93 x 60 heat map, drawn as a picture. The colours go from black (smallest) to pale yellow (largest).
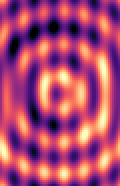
Upright stripes repeat 6 times across the table. Overall the values sit about 50% of the way up the scale. Concentric rings centre on the centre.
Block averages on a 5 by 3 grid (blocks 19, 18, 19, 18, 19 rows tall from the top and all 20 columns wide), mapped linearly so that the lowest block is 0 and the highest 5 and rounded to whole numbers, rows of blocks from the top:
1 0 1 / 1 2 3 / 1 5 3 / 2 2 4 / 2 3 3
